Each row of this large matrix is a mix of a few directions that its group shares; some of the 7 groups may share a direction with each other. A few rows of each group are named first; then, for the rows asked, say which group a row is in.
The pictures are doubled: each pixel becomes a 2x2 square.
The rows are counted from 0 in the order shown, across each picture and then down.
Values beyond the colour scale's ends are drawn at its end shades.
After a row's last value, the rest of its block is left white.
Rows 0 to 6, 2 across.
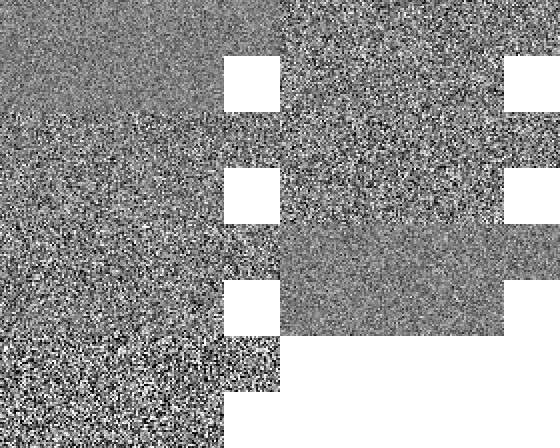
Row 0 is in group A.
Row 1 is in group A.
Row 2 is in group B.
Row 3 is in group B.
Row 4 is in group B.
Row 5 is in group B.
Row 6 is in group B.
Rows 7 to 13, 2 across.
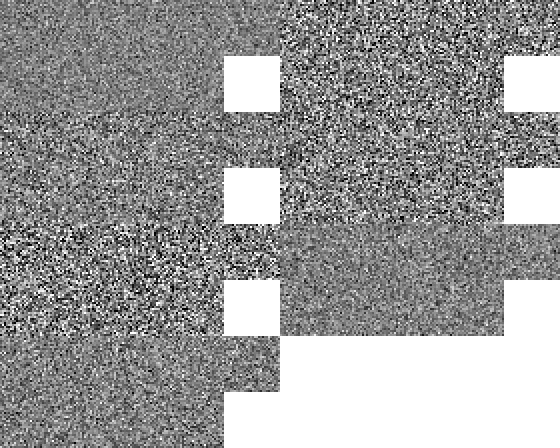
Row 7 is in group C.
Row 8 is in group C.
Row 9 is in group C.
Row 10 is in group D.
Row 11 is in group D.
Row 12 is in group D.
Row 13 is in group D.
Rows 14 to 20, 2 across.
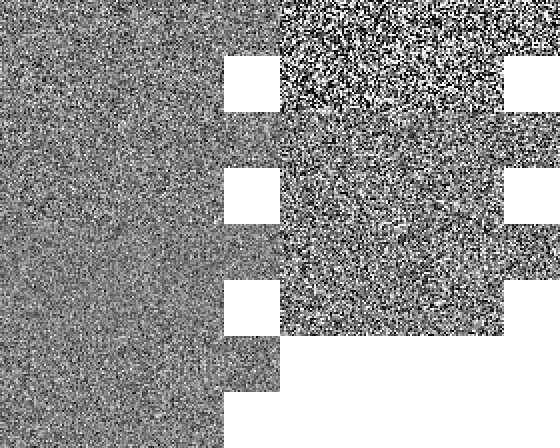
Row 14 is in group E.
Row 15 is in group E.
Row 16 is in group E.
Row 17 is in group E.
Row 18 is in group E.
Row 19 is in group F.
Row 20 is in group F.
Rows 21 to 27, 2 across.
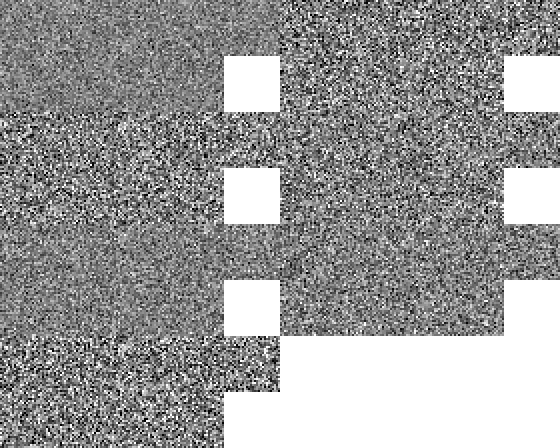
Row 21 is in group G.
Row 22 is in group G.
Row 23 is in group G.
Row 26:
D
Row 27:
E
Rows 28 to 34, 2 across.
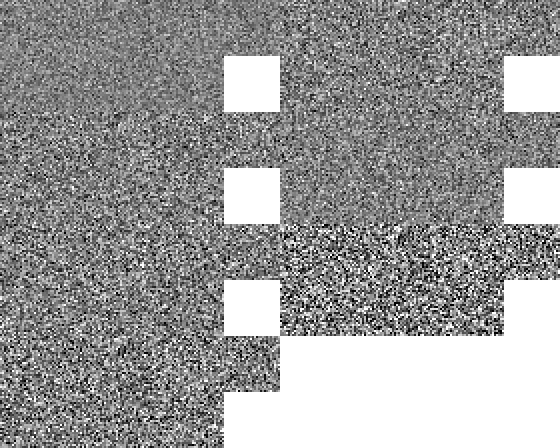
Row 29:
F
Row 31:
C
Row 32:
D
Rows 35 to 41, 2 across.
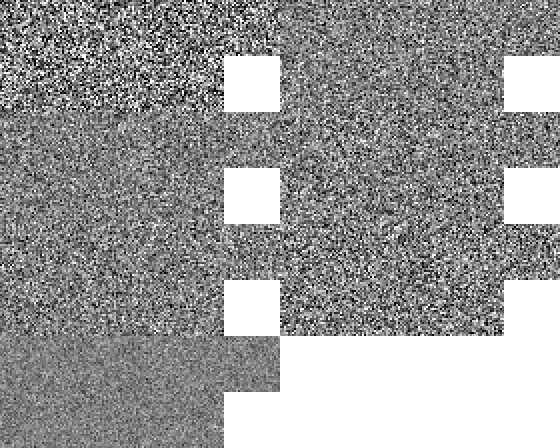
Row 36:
D
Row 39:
C
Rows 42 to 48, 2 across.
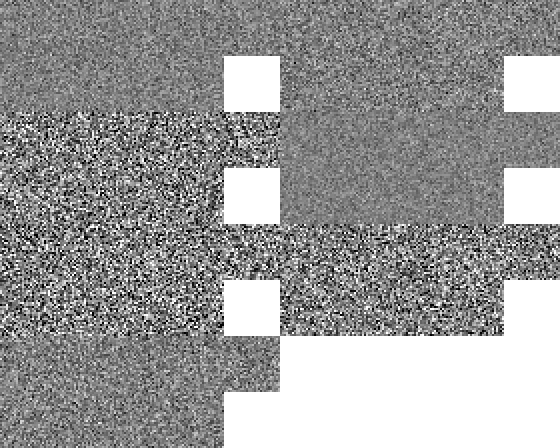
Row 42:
B
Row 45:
E
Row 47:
G
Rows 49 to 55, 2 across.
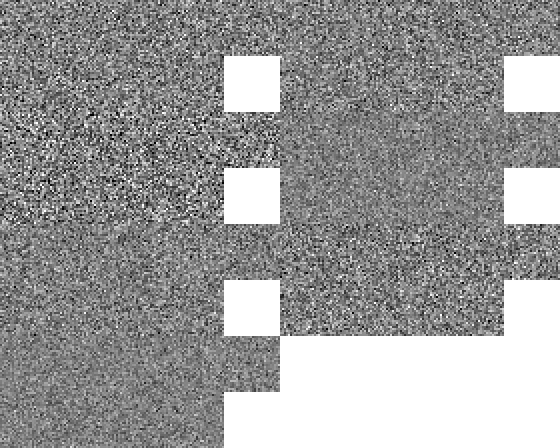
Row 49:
G
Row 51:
C
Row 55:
B
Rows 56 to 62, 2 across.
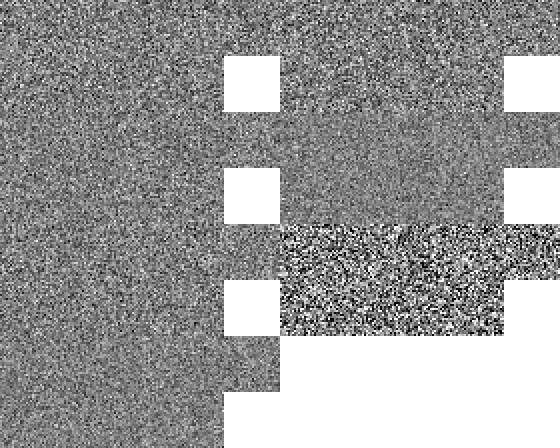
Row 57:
D
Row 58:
D
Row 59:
G
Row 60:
C
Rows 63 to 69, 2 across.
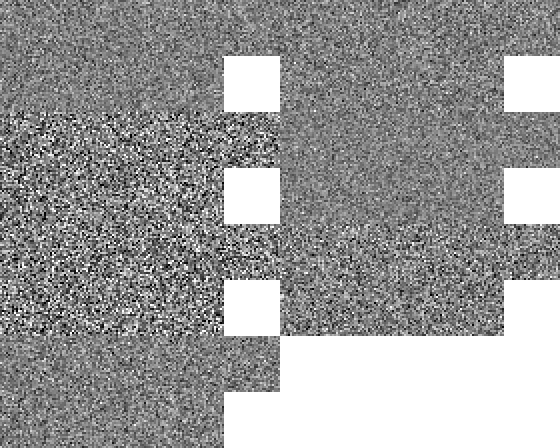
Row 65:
D
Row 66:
G
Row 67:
G
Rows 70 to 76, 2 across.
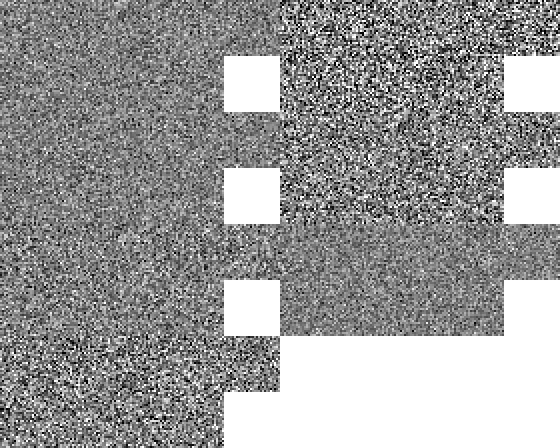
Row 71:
E
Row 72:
B
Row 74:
G
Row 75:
C
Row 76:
G
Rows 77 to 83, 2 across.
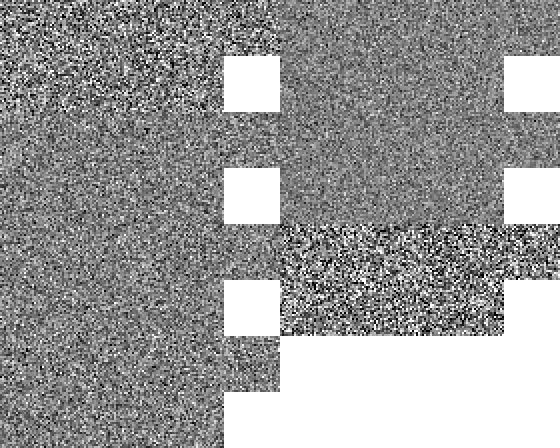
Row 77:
D
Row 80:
C
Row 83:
C
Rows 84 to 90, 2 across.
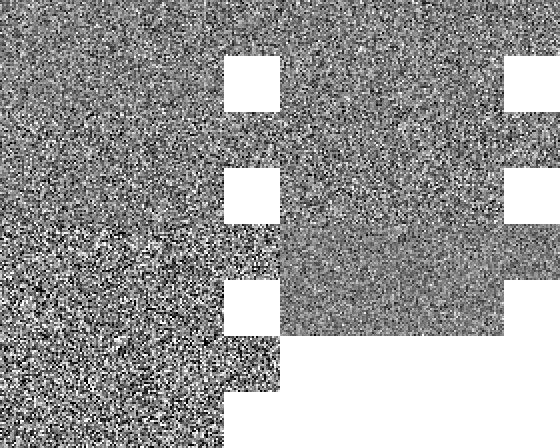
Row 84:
B
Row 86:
C
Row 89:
B
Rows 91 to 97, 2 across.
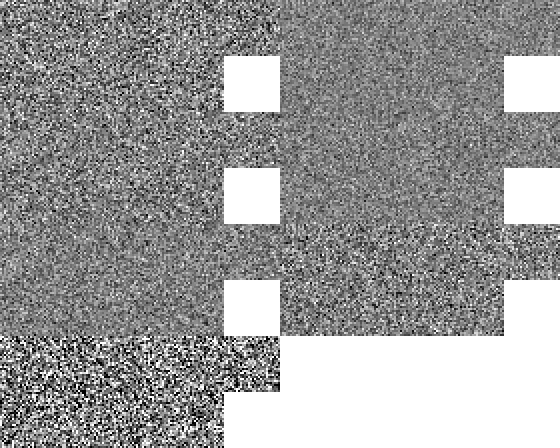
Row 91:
E
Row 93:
D
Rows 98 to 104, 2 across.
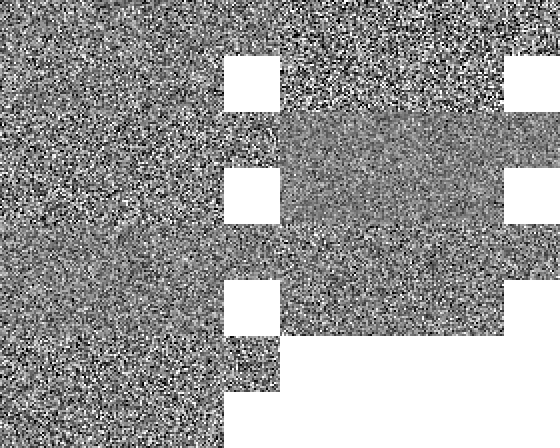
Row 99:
G
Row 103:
C
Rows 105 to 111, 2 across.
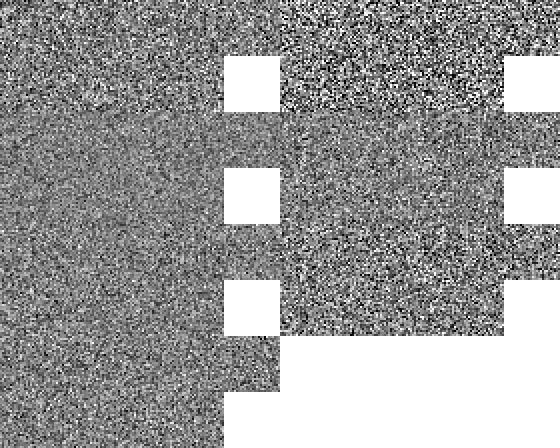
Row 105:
E
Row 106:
C
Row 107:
D
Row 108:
B
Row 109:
F
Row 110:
B
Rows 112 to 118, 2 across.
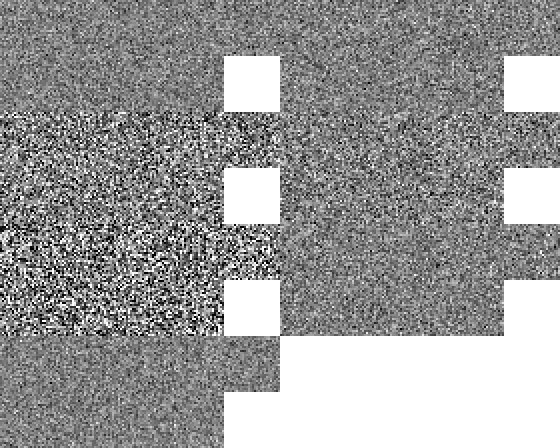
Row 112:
E
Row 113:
E
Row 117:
E
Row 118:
B
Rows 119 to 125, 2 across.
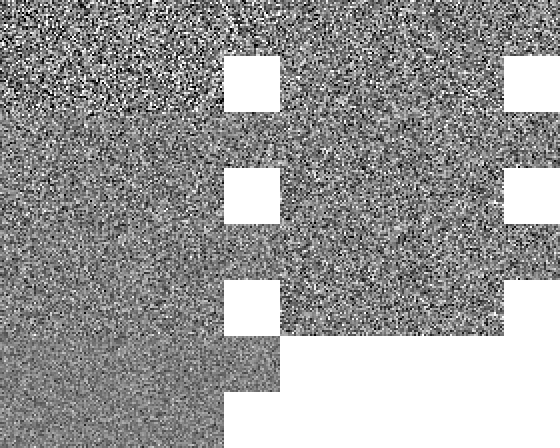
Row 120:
D
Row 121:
C
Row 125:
G
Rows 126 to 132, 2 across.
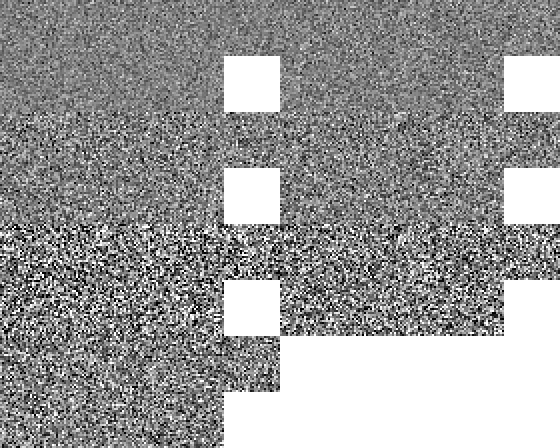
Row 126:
C
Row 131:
F
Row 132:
C
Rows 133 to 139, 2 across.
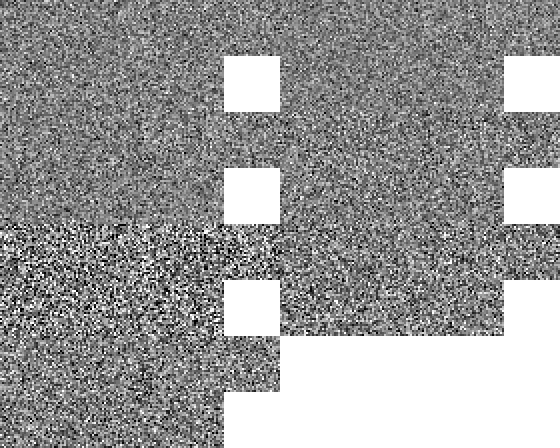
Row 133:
F
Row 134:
B
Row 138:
F
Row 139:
E
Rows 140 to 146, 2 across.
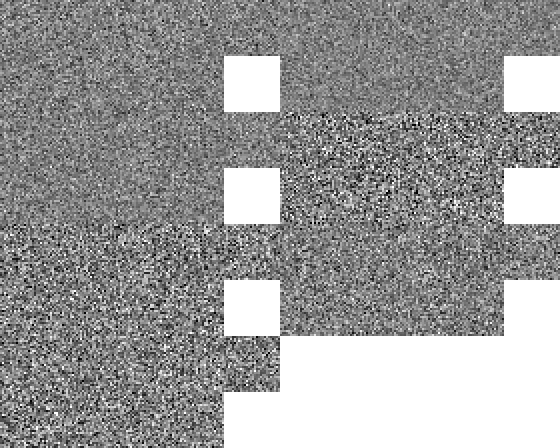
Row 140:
D
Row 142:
D
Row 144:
G
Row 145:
B
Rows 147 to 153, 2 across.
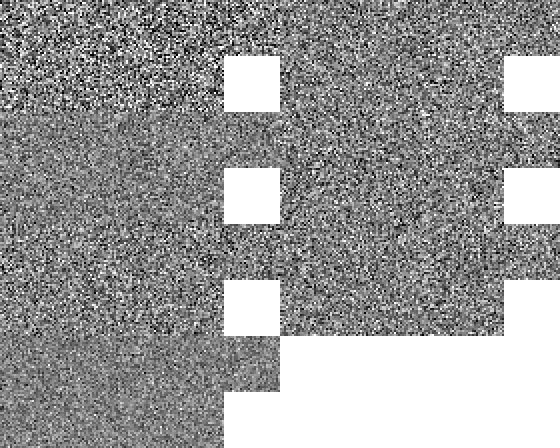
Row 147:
B
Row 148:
G
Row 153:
G
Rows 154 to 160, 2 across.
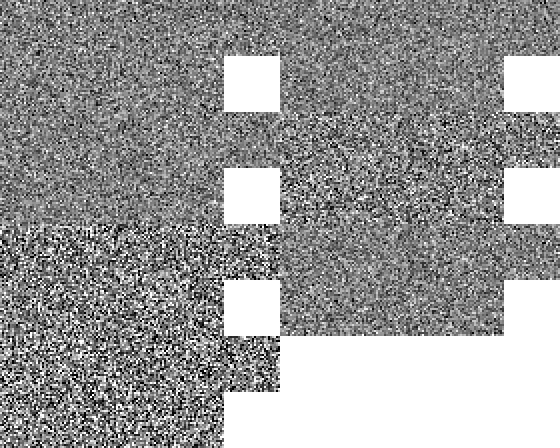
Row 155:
E
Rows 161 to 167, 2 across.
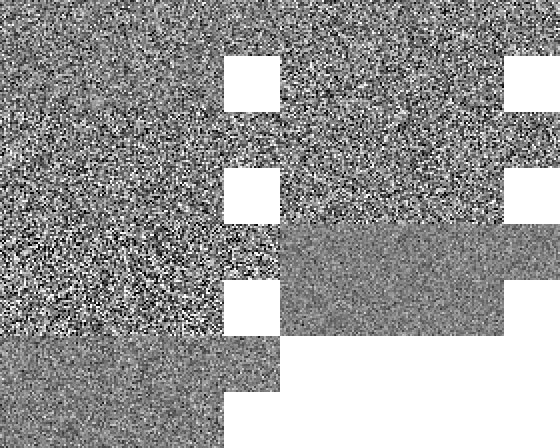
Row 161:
D
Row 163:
D
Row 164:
G
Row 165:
D
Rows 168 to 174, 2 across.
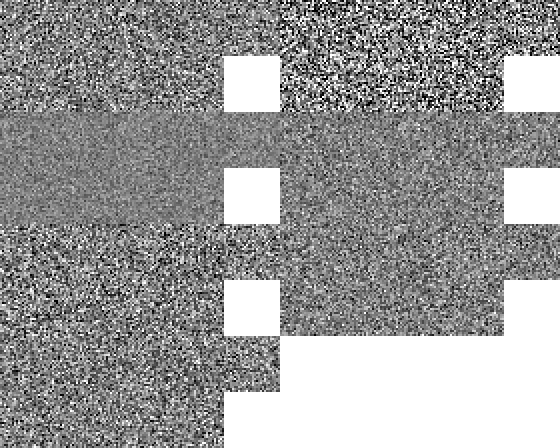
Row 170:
E
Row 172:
F
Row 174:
G
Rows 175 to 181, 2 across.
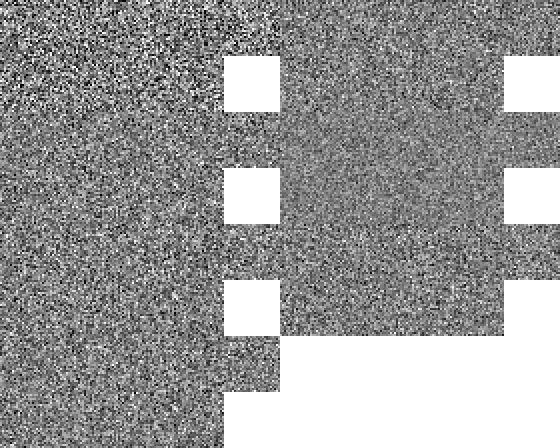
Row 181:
B
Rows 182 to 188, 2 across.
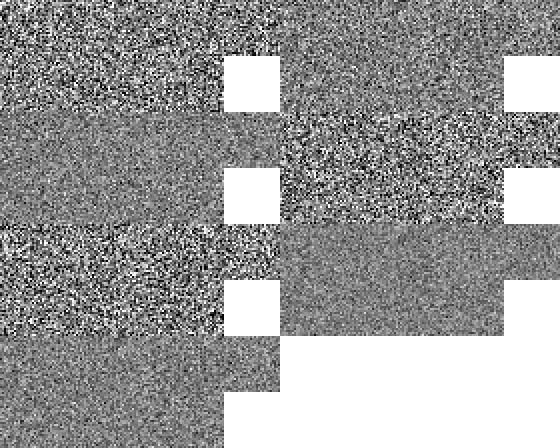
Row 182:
E
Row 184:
C
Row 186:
E
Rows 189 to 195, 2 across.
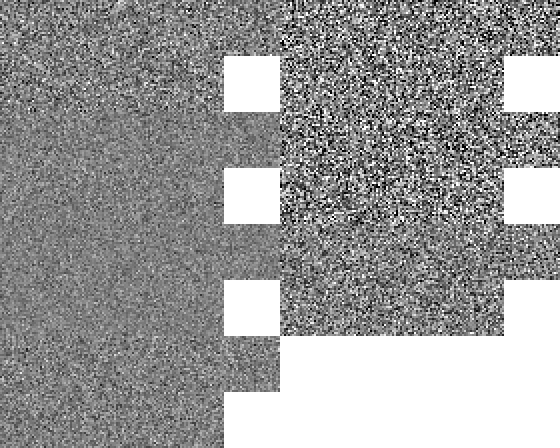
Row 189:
E
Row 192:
D
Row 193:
G
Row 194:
E
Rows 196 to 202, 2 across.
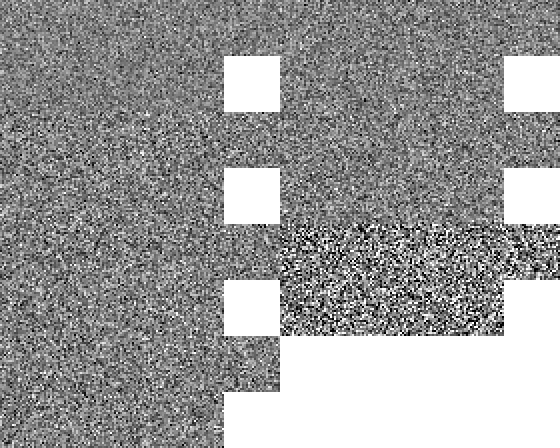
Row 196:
G
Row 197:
D
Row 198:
D
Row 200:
E
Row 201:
C
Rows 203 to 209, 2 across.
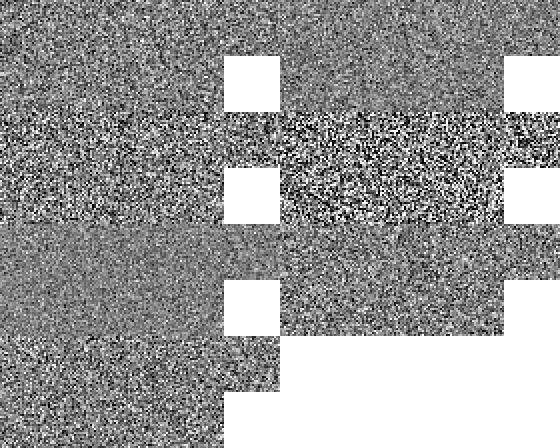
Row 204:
D
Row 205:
E
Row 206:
C
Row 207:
C
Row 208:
F
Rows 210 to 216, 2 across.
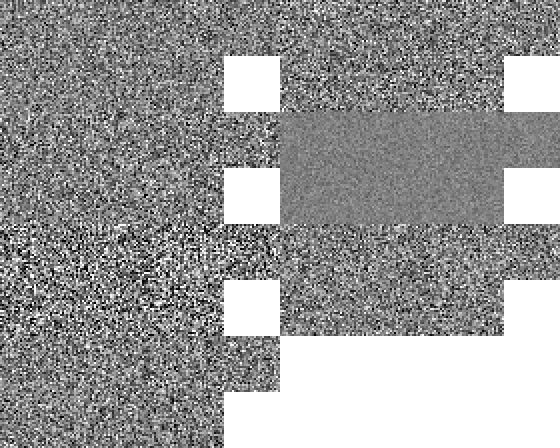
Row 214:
F
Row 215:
G
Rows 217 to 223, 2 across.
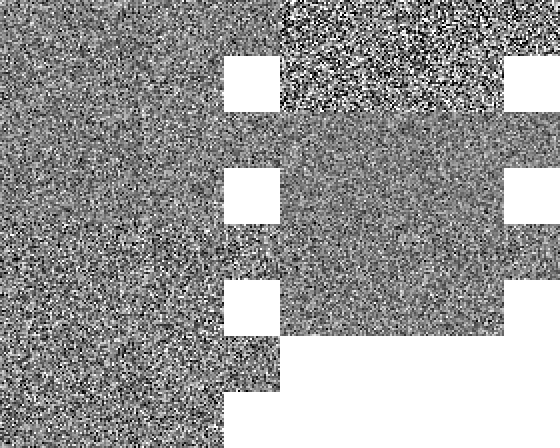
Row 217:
B
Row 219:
B
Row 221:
G
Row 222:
G
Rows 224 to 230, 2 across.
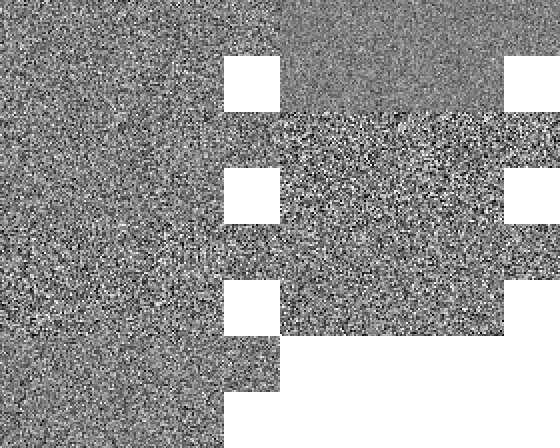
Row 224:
D
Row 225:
B
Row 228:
F
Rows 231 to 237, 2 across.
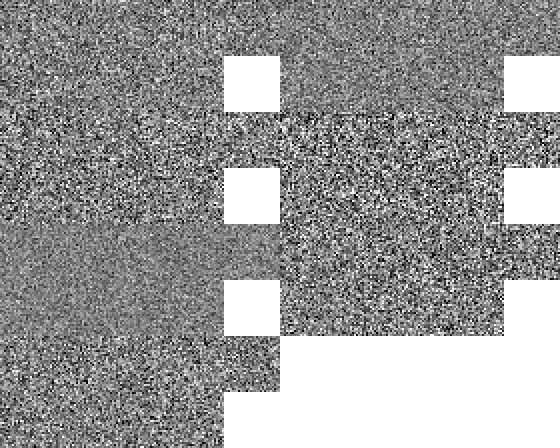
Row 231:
F
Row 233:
B
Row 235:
D
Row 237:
G
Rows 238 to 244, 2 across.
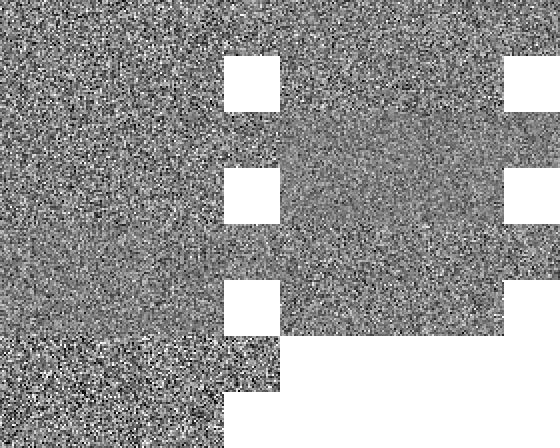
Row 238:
B
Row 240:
B
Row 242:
F
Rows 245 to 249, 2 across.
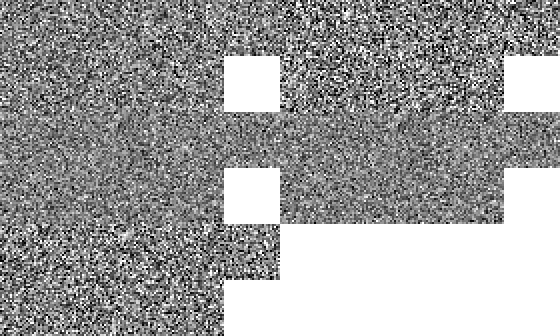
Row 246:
B
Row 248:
F
